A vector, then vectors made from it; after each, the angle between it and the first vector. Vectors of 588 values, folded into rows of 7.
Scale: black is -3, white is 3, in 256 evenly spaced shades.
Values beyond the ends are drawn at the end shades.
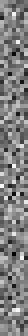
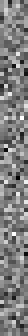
partly aligned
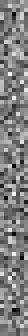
nearly opposite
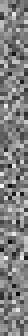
nearly parallel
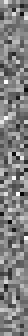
partly aligned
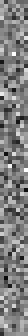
partly opposed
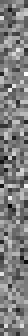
partly opposed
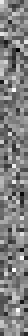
partly aligned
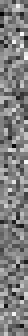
orthogonal
